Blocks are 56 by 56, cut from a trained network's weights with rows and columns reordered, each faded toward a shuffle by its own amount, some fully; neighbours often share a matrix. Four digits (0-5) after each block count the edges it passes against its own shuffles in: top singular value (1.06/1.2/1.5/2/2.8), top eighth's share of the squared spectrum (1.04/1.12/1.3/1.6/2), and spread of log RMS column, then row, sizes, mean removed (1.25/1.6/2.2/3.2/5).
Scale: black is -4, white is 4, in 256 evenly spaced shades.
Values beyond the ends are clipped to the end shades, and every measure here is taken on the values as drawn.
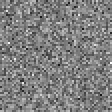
0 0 0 0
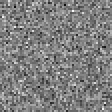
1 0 0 0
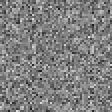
3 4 2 1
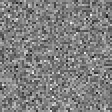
1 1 0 0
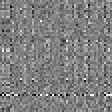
4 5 2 2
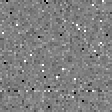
1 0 0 0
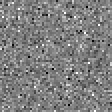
0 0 0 0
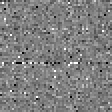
3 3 1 1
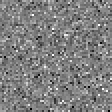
1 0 0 0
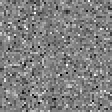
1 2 1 0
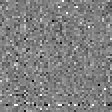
3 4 2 1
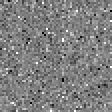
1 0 0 0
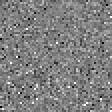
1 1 0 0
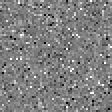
0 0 0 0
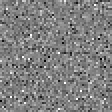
2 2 0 1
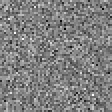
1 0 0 0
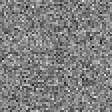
3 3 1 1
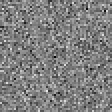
0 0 0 0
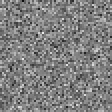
0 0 0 0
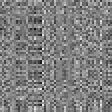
4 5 4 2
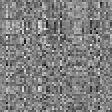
4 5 3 2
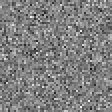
1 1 0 0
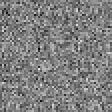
3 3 1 0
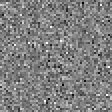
2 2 1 0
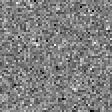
0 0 0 0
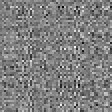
4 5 3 2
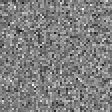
1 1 0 0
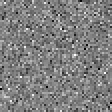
2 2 0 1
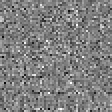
3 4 1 2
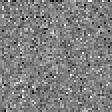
2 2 0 1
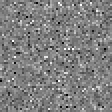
0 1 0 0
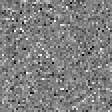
0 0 0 0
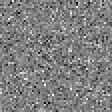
0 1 0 0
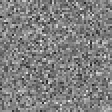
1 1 0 0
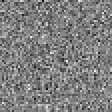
3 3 1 1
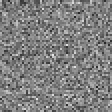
3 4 2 1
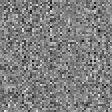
4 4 2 1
